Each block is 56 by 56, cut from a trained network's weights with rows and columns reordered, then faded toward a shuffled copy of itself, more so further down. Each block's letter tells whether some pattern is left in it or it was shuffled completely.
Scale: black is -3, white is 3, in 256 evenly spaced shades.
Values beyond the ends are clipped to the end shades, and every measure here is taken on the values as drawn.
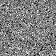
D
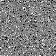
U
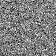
D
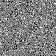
D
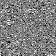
U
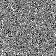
D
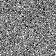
D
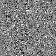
U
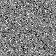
D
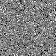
U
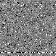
U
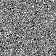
D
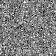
U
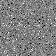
D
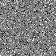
U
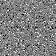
U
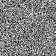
D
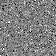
D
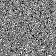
D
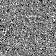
U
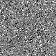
U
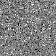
U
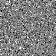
U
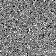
D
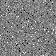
D
